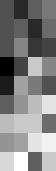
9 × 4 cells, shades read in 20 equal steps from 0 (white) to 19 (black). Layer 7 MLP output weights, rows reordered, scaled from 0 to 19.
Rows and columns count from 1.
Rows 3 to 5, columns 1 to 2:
13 9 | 19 14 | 17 7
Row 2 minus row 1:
0 -4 4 1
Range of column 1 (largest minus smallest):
16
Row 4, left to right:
19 14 4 9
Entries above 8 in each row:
4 4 4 3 3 1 1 0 1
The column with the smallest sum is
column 4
